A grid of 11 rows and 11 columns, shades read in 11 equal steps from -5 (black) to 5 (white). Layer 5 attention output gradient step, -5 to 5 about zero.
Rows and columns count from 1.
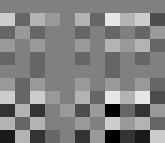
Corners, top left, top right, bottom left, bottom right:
0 0 -4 3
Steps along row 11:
up down up up down up down up down up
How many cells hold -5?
2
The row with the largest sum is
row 8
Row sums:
0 13 -3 7 -5 -2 3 15 -12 9 -17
